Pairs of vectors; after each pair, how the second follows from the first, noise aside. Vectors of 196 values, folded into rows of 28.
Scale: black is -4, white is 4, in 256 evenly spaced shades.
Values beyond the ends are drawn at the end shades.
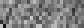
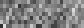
negated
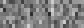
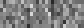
negated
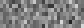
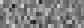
reversed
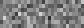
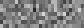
reversed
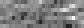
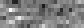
reversed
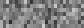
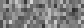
negated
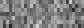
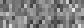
negated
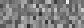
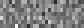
reversed
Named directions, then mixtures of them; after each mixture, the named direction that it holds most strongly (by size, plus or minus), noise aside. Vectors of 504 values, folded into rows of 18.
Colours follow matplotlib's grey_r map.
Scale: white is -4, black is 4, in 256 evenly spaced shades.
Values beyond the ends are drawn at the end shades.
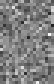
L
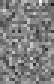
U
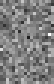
L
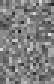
U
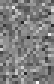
L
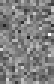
L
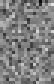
U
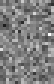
L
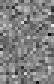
L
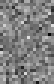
L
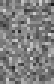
U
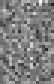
U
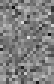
L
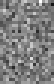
U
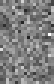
L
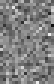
L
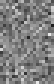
L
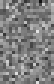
U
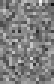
U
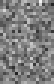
U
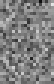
U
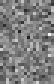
L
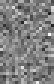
L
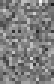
U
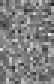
U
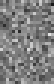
U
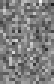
U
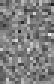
U
